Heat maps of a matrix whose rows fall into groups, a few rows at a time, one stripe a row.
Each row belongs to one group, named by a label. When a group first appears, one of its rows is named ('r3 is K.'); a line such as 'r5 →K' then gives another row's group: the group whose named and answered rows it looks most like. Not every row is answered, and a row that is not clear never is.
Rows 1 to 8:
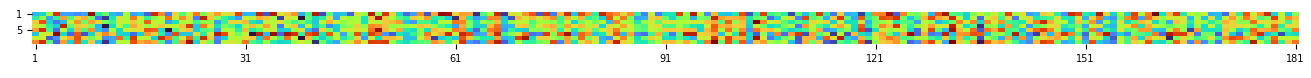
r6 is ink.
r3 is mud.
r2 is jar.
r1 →ink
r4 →jar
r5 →mud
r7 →jar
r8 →mud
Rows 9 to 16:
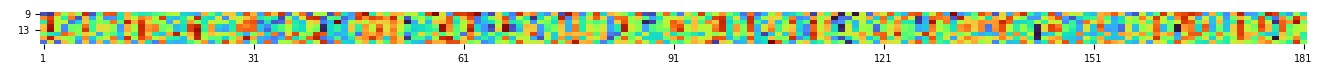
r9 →ink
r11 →mud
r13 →mud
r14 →jar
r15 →mud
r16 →ink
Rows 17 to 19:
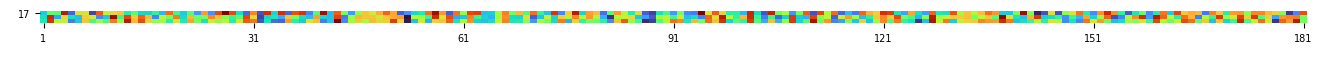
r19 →mud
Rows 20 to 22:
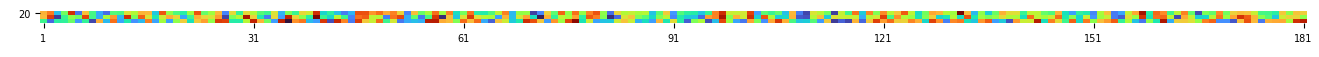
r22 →ink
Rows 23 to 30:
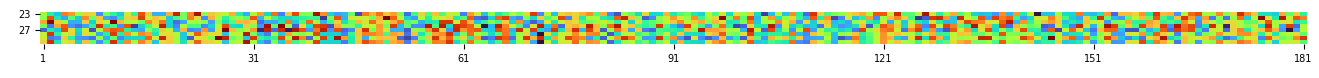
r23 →jar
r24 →mud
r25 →mud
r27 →ink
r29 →ink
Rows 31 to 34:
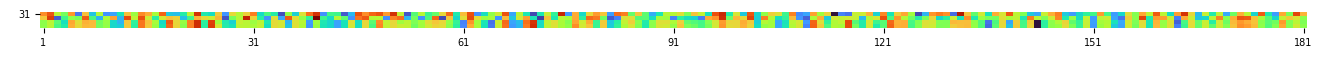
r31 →mud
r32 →jar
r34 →jar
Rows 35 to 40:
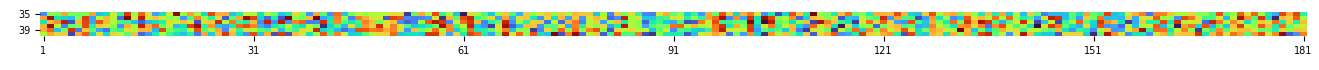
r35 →jar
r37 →ink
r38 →mud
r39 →jar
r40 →ink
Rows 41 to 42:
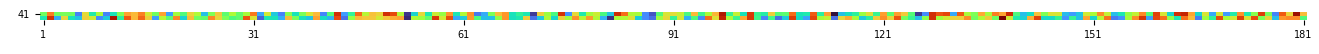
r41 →mud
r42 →jar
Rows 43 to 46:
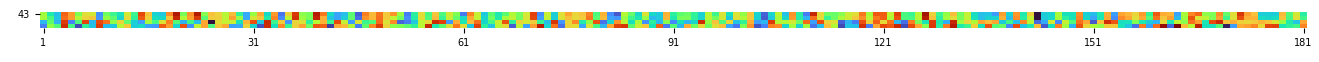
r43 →jar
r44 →jar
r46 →ink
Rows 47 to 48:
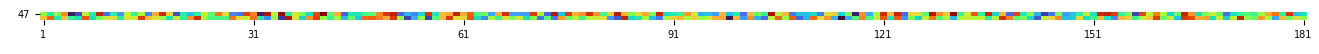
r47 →ink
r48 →mud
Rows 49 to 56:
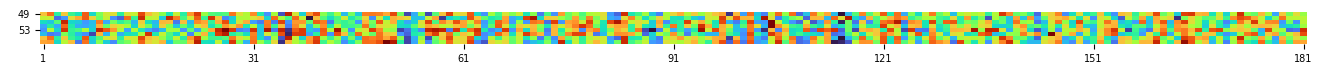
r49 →mud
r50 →jar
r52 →ink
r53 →ink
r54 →ink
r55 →mud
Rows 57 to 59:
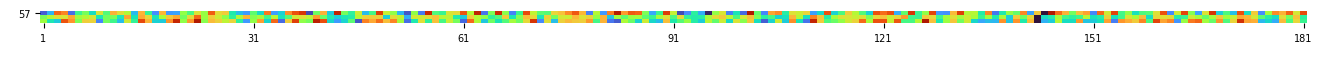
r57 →ink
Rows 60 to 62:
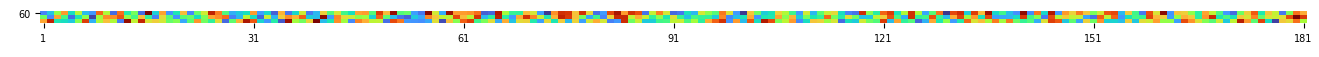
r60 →ink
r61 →ink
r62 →mud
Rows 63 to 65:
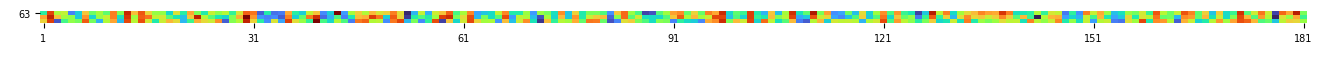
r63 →mud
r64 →mud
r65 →jar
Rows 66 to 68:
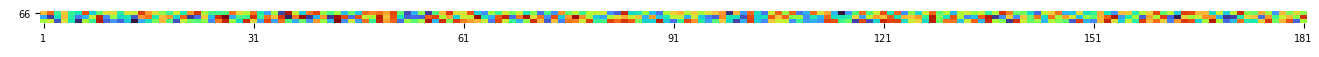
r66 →mud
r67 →ink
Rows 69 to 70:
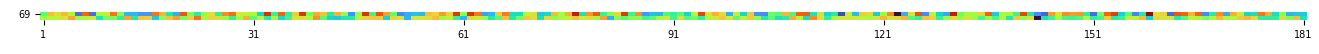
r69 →ink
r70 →jar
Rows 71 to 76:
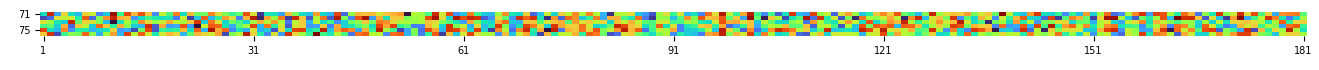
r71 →jar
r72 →ink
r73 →jar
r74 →ink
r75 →ink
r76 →jar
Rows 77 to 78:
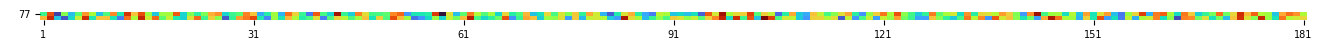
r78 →mud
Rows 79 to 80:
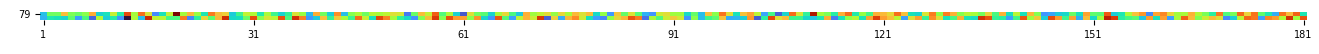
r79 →jar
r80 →ink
